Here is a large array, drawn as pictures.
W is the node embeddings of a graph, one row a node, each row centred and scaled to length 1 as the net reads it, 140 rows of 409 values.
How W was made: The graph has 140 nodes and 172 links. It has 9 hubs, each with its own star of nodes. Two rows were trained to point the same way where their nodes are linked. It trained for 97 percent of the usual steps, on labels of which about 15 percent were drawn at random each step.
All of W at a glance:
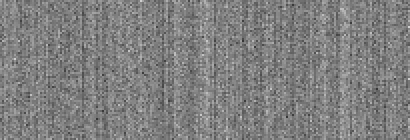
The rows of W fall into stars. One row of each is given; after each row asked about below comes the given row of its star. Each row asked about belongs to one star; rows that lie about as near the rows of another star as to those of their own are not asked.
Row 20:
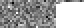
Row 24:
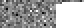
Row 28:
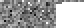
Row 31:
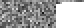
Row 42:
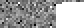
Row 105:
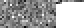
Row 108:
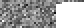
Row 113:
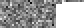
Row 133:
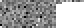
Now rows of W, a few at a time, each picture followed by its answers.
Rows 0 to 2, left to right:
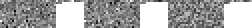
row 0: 133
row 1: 133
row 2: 42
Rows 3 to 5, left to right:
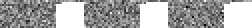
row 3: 28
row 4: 108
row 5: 20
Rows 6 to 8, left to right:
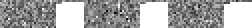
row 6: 105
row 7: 31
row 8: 113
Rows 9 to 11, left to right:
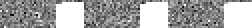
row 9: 42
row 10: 113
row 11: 24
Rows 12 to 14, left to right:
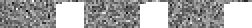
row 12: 20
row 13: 108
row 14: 31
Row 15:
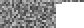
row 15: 28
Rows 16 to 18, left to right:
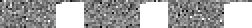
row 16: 105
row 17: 133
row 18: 28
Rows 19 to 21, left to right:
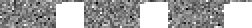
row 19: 105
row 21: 42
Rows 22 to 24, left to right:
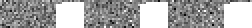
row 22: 28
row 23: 133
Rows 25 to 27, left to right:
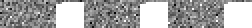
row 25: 105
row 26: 31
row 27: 20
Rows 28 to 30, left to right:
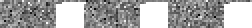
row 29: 31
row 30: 108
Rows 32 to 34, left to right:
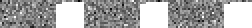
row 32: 42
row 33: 28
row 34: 28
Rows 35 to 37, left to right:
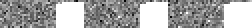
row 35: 31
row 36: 113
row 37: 42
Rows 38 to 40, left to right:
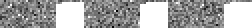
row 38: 105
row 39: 113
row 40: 31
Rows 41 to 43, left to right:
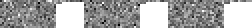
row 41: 105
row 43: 42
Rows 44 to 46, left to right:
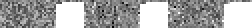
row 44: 113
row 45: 113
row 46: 31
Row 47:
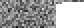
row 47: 28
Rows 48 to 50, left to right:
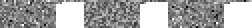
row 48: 24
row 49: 105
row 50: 20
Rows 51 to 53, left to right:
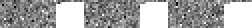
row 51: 24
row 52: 105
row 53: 108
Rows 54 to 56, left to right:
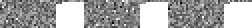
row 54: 133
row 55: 28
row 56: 113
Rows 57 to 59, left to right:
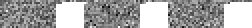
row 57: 42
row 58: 31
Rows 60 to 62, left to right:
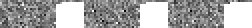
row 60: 42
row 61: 108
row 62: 133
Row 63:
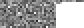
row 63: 42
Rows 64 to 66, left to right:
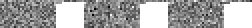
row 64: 20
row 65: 31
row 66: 108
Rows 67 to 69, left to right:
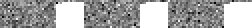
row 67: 108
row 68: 42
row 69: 28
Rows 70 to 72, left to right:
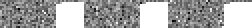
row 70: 42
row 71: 105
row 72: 28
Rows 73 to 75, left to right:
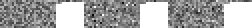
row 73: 24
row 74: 105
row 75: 108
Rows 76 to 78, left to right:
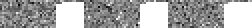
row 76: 113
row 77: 113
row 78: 24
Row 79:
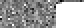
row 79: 105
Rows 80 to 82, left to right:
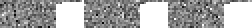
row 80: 133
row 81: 42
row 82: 24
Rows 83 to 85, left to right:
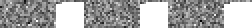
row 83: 105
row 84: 108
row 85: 133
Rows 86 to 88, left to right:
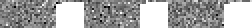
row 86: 105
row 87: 113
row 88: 105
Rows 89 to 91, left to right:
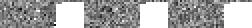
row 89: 108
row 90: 113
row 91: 108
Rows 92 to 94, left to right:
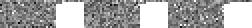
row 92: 42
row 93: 133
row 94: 108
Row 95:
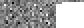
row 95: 20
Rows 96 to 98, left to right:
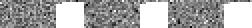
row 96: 24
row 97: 133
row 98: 24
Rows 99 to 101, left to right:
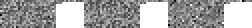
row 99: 42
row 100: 133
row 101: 133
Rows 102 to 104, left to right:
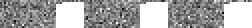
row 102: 113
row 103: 42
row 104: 108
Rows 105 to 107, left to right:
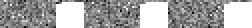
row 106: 31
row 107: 20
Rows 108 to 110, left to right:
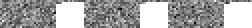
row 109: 24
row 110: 113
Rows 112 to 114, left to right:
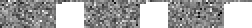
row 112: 24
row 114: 28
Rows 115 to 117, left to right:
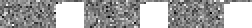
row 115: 108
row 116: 133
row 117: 24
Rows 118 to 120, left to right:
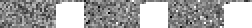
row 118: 31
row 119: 105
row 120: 108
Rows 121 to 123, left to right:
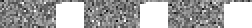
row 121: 31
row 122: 31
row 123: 24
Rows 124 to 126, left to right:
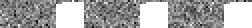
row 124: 133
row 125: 31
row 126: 31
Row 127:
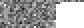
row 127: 31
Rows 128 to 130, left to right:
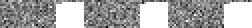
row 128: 20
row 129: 24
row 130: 28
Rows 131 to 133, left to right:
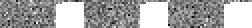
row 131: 108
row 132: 113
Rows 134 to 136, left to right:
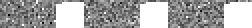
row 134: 31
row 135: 108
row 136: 24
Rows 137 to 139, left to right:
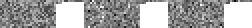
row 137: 108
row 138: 42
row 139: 20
